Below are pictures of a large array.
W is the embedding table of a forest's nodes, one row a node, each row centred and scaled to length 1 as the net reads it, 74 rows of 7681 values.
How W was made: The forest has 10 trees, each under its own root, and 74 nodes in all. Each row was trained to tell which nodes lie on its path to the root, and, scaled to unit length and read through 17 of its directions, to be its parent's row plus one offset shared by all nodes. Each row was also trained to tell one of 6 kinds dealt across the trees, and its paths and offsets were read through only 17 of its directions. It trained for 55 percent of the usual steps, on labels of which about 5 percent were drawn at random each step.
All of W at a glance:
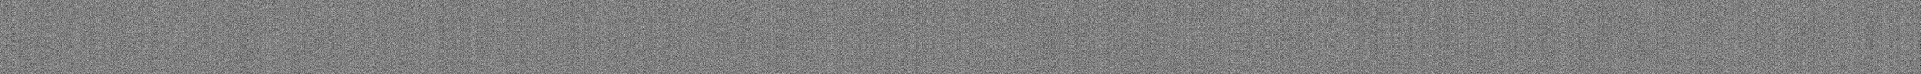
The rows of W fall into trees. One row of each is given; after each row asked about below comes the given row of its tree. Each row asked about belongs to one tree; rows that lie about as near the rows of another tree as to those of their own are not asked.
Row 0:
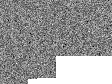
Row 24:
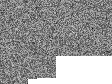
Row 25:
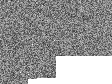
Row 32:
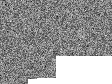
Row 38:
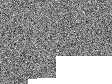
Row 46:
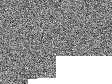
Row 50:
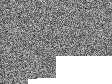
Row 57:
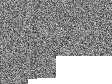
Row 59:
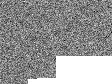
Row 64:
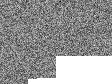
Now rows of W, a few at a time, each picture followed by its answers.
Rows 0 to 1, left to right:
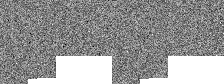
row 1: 46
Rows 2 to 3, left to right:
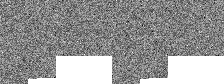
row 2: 64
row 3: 25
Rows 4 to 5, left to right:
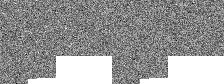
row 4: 59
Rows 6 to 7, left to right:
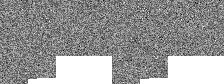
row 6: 46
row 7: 57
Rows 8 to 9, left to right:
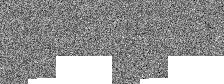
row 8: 25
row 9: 25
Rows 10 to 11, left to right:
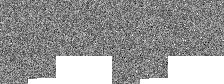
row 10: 32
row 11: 25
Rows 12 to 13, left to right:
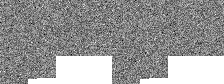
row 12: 64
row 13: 0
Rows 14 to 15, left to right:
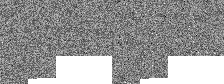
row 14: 64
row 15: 25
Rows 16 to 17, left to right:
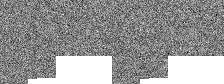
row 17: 32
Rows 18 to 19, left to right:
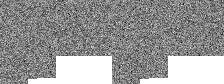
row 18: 0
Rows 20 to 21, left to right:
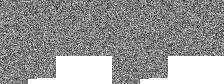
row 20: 46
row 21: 46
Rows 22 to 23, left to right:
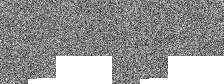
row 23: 50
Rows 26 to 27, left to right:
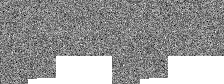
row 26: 57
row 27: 57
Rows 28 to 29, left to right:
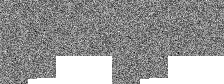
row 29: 0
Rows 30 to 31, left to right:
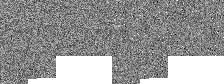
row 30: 38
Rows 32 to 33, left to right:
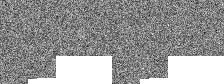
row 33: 50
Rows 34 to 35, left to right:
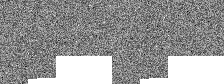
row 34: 57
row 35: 24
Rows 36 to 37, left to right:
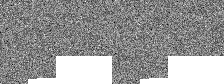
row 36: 25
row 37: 46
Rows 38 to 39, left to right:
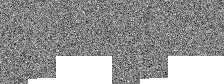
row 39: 57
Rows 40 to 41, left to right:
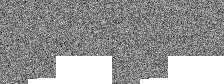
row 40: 57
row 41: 50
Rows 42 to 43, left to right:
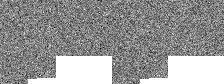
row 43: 59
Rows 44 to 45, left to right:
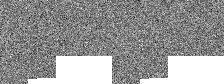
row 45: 46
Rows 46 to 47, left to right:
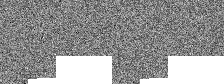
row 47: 46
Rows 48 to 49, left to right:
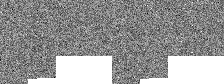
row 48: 57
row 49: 38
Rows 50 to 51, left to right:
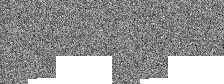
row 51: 50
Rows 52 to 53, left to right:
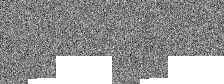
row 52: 0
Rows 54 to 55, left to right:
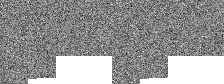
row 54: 50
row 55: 46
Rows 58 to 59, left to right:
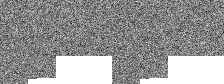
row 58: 32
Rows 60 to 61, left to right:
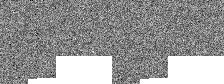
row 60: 0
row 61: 25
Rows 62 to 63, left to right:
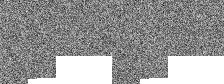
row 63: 64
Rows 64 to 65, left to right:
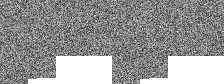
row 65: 32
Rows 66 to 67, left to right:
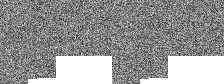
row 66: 24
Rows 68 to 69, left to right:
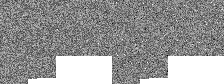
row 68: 0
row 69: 57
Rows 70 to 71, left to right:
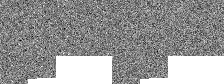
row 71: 59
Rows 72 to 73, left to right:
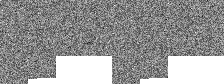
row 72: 0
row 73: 25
